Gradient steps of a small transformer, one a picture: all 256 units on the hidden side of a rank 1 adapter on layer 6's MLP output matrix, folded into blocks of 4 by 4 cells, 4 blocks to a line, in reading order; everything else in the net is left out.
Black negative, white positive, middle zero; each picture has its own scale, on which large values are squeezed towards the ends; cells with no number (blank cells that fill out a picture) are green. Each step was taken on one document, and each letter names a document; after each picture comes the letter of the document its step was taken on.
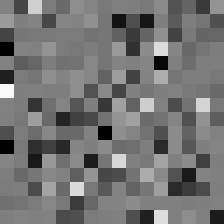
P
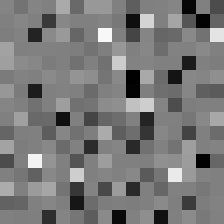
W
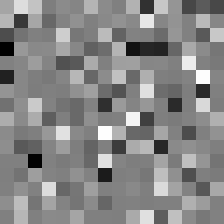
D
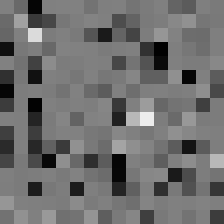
P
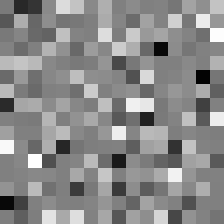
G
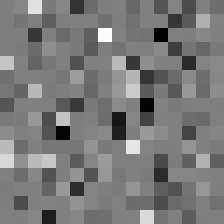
W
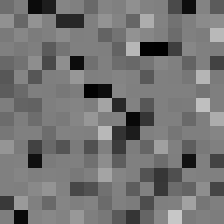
D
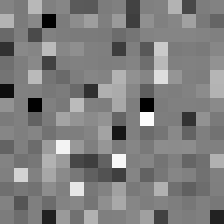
P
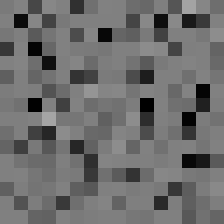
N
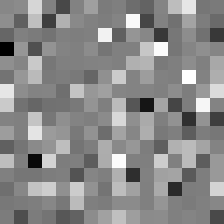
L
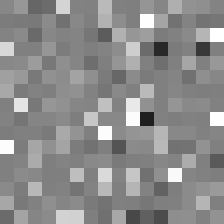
D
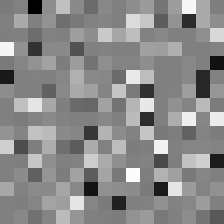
N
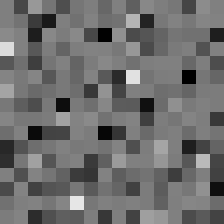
L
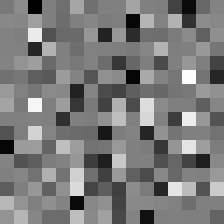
L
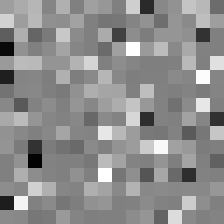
D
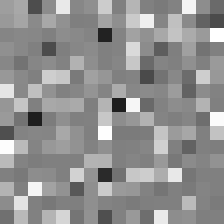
G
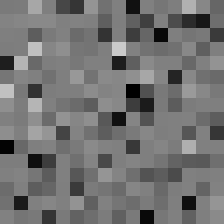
W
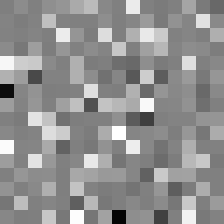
W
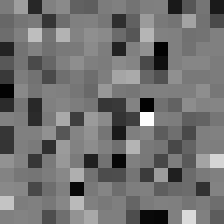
P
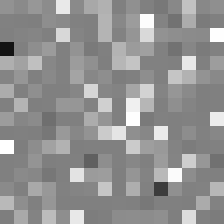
G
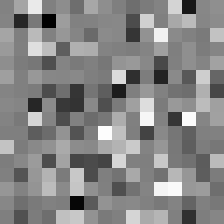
P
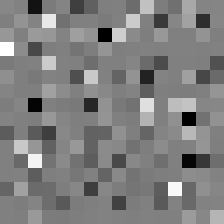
N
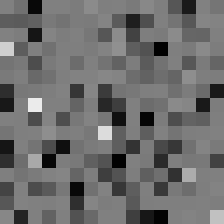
P
